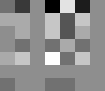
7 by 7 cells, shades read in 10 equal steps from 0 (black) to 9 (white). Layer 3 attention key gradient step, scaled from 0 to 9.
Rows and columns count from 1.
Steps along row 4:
down up down up down up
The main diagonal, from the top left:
4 6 5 4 4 5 5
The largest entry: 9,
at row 5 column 4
